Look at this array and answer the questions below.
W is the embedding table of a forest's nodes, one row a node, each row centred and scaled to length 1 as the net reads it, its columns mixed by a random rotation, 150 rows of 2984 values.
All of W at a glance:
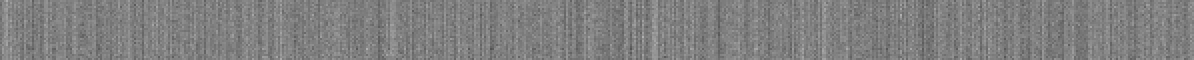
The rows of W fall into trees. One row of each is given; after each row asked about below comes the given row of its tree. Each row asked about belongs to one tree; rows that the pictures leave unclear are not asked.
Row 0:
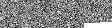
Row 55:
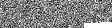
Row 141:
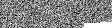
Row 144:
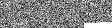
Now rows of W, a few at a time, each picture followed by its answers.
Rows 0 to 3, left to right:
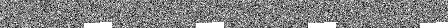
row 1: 144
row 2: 55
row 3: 144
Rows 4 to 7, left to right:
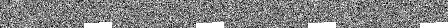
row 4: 0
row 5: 55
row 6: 144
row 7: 144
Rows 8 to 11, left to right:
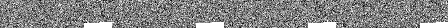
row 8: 0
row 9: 144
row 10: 0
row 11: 144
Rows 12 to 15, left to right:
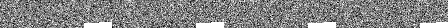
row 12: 0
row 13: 0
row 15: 144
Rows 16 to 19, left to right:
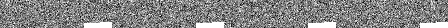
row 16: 144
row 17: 55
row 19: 55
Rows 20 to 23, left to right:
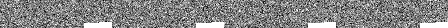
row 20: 0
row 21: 0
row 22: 144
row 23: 0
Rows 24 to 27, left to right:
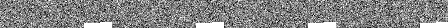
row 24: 55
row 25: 144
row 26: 0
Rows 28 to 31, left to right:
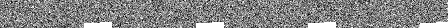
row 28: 55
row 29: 0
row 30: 141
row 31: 141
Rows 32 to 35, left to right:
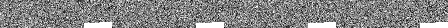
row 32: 0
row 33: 144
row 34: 55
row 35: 0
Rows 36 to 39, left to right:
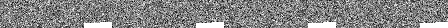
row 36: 144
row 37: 0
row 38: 0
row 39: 0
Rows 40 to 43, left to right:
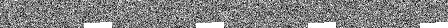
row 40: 144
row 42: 55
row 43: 0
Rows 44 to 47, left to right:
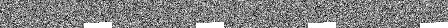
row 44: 0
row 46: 0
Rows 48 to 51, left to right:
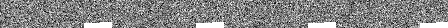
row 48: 0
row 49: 144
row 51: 141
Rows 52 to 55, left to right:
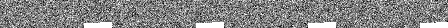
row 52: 144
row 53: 144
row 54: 55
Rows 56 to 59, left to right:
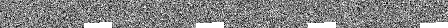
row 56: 0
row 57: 55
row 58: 141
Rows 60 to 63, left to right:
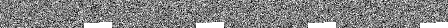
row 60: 0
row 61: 144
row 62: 55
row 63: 55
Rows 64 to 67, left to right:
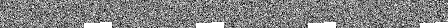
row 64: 55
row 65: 0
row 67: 0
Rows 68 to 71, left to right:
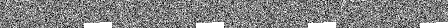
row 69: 144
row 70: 0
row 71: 144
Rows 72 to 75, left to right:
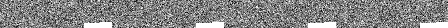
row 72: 0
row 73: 141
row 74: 55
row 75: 144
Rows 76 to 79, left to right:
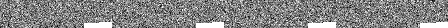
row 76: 0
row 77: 144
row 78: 0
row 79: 55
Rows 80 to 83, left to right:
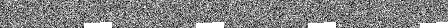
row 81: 55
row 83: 141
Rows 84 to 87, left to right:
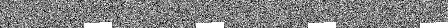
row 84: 0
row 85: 0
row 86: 55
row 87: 144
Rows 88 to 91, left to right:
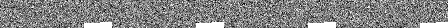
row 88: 55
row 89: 0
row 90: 144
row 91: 55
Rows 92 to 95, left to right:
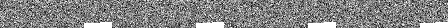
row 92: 55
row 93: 55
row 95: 0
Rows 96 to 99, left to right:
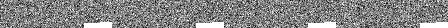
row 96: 144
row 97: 144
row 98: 141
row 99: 144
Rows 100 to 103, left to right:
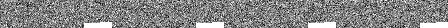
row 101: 55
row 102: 144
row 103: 55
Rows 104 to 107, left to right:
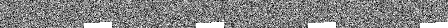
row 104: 0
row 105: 0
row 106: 144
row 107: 0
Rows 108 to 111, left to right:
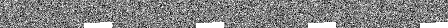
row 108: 144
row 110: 144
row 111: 0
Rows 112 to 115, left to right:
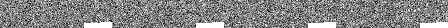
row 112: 55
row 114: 0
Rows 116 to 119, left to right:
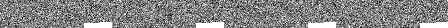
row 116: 0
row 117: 144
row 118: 55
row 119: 144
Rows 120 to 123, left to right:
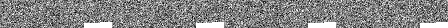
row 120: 144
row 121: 144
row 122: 144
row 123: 144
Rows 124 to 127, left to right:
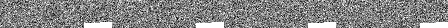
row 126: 0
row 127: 144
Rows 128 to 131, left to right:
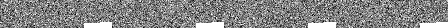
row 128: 144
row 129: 0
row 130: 0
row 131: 144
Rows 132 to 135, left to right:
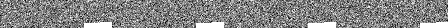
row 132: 144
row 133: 0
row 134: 144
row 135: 55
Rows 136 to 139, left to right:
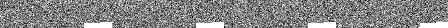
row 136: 55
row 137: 144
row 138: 0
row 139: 141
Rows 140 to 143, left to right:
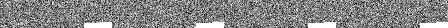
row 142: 144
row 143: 144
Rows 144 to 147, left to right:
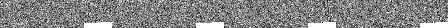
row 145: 144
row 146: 0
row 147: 0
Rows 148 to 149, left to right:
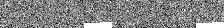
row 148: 141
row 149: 144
